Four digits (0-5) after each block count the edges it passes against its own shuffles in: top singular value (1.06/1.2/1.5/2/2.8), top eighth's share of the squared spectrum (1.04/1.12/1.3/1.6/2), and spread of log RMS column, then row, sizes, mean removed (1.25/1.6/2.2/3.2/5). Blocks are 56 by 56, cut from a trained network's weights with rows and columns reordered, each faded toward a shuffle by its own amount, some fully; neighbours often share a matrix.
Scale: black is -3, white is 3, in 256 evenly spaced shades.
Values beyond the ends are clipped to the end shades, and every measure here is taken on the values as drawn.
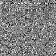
3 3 0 2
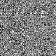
2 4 1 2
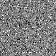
2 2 0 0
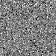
1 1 0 0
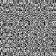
4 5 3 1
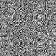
3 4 2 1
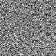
3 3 1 1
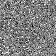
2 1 0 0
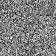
1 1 0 0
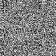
3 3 1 0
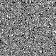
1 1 0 0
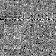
3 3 1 2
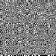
3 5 2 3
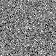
0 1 0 0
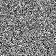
0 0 0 0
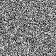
0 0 0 0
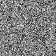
0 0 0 0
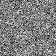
1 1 0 0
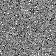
0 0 0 0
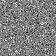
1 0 0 0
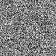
3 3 0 0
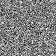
2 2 0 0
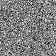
0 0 0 0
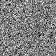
1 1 0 0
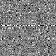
3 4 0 2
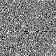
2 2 0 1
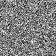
0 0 0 0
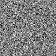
2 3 1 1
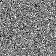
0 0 0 0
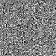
3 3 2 1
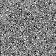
1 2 0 0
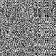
3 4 2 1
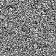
3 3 1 0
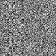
3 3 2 1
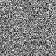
3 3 1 1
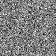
1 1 0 0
